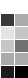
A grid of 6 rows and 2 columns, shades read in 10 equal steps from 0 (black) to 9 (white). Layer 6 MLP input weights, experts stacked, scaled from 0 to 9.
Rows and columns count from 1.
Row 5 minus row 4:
-1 2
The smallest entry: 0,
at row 6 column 2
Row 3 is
8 7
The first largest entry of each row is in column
1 2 1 1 1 1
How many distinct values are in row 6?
2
